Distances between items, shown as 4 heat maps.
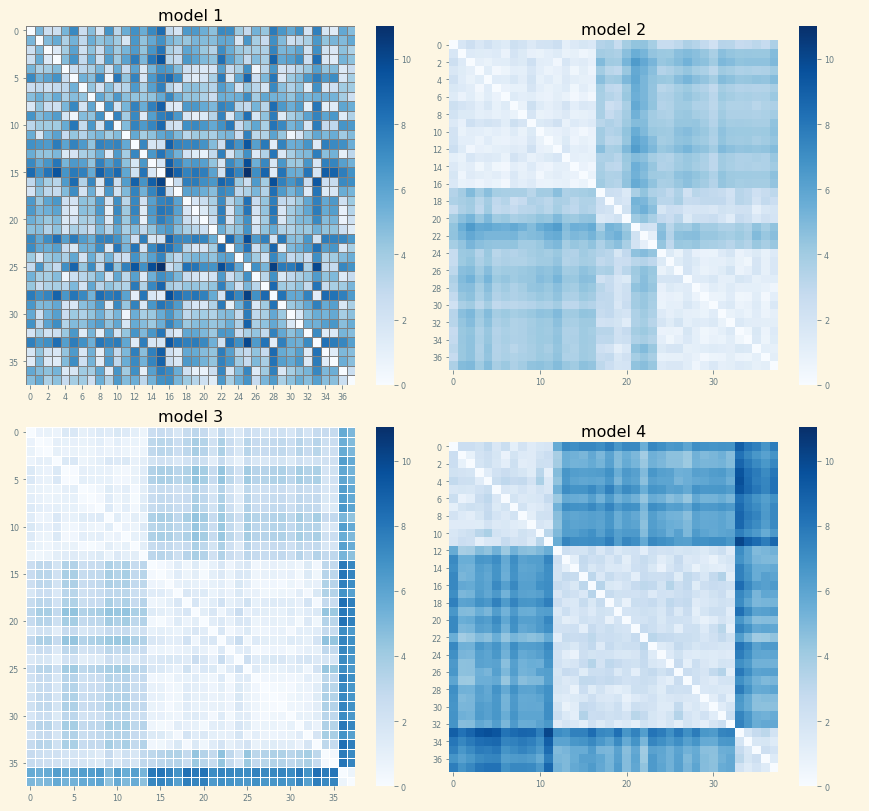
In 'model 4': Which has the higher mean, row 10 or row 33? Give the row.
33
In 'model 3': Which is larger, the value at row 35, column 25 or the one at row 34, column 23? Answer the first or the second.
the first
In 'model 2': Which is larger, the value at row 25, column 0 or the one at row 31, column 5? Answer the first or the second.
the second
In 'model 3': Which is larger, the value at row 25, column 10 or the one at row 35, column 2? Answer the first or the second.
the first
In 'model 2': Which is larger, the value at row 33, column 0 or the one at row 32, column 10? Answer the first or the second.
the second
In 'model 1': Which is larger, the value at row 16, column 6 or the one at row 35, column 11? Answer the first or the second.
the second
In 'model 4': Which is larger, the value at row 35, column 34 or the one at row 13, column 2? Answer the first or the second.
the second
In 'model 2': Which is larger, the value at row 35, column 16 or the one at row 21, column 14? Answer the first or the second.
the second
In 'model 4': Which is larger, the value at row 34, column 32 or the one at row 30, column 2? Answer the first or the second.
the first
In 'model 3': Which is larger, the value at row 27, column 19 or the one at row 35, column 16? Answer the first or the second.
the second
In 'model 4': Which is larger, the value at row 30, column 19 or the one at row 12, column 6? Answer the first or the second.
the second
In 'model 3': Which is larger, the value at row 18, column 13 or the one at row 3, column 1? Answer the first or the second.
the first
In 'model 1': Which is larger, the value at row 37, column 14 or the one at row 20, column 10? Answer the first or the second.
the second
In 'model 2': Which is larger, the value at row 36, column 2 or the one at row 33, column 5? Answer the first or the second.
the first
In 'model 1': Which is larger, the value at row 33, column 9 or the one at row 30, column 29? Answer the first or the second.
the first
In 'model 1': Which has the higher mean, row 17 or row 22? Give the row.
22
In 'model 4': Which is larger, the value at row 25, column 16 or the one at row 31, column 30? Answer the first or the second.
the first
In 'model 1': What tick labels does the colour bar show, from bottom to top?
0, 2, 4, 6, 8, 10
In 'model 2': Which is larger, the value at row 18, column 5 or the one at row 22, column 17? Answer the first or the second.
the second
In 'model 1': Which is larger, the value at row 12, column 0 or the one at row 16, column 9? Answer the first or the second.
the second
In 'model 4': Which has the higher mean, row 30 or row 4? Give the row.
4
